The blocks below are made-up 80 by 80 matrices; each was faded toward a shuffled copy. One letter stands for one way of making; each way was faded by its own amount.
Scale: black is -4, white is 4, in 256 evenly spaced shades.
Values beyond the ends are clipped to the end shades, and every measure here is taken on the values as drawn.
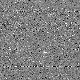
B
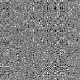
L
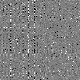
L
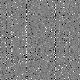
L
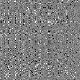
L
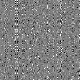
L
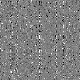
L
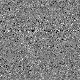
B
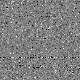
B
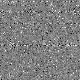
B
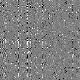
L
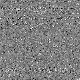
B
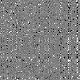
L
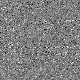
B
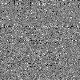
B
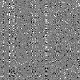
L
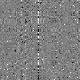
L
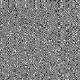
L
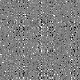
L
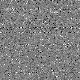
B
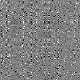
L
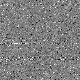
B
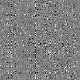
L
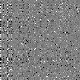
L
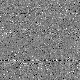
B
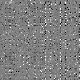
L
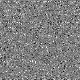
B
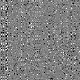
L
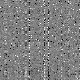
L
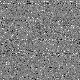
B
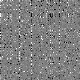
L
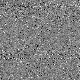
B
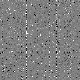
L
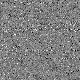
B
